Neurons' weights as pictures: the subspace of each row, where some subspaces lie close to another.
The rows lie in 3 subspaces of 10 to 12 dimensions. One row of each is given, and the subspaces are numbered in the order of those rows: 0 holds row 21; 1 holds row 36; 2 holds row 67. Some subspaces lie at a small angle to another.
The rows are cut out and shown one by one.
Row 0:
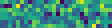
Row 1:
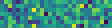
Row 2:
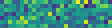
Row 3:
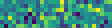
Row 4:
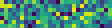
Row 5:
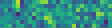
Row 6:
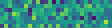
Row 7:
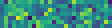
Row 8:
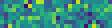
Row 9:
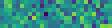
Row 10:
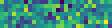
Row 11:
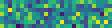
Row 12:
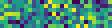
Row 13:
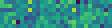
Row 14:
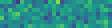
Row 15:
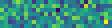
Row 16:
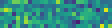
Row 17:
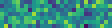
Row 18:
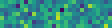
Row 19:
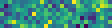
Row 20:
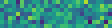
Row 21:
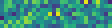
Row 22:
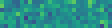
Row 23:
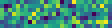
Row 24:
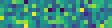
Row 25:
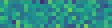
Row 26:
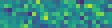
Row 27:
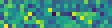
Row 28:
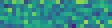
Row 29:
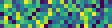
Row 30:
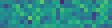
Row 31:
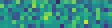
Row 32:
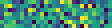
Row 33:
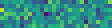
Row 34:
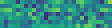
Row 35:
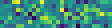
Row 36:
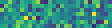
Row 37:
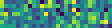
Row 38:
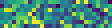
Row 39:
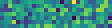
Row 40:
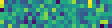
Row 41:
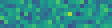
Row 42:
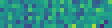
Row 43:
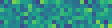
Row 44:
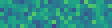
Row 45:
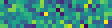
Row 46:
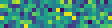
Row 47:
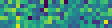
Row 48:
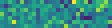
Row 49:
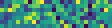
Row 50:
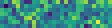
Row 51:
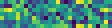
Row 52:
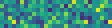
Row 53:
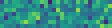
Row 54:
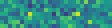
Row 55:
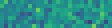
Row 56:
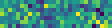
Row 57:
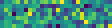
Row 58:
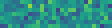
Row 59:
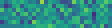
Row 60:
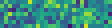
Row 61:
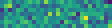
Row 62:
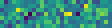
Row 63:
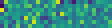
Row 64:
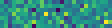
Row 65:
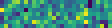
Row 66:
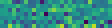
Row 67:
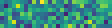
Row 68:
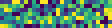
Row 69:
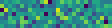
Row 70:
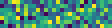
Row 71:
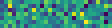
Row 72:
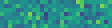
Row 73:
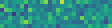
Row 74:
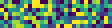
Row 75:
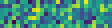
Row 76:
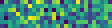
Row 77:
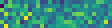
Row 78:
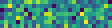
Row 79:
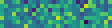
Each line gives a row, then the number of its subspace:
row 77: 0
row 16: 0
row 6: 2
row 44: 0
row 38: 2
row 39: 2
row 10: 0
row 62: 0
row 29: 2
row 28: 2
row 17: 2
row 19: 0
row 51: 0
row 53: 1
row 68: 1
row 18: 2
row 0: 2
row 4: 1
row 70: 0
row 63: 1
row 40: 1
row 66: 2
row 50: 2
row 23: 1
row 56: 1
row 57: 2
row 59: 1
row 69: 1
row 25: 2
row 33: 0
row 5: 1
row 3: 0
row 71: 2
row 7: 2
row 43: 1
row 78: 2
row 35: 0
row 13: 0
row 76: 1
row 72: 0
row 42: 0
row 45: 0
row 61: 0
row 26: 0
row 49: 1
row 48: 2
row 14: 1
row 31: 1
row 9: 1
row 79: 2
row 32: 0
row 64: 2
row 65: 1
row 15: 0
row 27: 0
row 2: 0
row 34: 0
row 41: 0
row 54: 0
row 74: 1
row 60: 2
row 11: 1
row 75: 2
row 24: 2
